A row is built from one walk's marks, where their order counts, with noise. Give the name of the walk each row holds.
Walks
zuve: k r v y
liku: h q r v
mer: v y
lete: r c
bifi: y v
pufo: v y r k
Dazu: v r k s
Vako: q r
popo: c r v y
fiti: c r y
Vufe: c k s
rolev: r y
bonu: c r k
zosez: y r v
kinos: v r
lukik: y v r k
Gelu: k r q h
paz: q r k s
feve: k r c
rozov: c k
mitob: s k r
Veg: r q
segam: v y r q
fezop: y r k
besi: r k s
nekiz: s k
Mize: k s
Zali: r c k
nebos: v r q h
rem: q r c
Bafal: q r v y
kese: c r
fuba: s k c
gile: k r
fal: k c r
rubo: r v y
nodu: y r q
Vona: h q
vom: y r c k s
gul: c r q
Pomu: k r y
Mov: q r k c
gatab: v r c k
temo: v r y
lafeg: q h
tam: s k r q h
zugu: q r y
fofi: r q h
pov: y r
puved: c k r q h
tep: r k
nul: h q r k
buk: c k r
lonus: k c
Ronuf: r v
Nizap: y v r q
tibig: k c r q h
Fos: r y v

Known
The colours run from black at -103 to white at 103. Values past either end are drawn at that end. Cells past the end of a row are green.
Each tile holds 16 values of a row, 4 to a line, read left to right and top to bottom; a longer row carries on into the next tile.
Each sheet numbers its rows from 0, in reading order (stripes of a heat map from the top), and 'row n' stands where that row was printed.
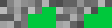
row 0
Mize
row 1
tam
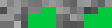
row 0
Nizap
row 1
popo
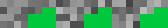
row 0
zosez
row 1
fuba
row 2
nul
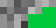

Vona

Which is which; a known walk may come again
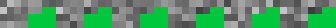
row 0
Pomu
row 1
buk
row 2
nodu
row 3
popo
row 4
Mize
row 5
kese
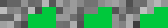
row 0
tam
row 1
Nizap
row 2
Vona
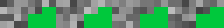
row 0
fuba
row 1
nul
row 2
zosez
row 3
gul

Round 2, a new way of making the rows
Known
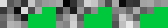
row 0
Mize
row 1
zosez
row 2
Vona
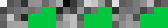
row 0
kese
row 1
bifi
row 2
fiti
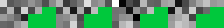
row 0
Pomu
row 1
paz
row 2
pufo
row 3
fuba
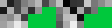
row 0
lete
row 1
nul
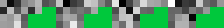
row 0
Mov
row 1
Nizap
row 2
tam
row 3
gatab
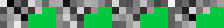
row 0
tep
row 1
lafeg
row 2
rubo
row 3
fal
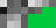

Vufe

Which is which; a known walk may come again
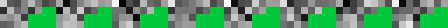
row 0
rubo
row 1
fuba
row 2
pufo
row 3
fiti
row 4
mitob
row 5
Vako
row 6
bifi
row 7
bonu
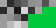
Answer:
feve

